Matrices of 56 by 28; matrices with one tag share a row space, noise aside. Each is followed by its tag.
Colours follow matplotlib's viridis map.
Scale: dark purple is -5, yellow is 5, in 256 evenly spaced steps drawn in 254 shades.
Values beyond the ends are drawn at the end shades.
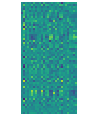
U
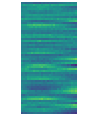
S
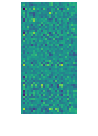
U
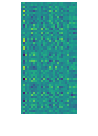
U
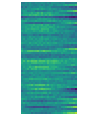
S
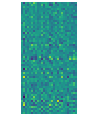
U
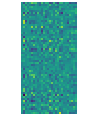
U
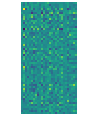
U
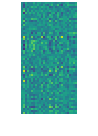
U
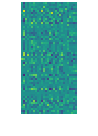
U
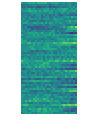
S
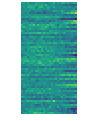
S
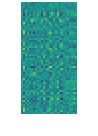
U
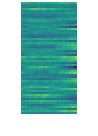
S
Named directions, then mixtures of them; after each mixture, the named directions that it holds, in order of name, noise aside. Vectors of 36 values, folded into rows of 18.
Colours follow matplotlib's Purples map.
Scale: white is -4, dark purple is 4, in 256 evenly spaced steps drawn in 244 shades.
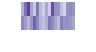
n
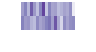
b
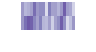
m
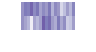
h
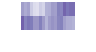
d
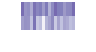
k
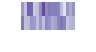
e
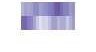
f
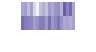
b, d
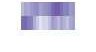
f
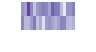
e, k, n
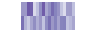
b, e, n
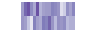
h, n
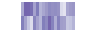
h, n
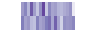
b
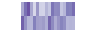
d, h, n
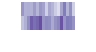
f, h, m
